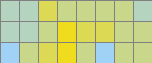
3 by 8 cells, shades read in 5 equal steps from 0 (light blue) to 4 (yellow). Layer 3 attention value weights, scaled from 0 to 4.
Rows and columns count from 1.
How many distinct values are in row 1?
3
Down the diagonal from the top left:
1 1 3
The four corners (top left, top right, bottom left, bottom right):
1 1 0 2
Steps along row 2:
same up up down same down same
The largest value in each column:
1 2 3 4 3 3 2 2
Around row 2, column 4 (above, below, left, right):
2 4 2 3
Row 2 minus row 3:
1 -1 -1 0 1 3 0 0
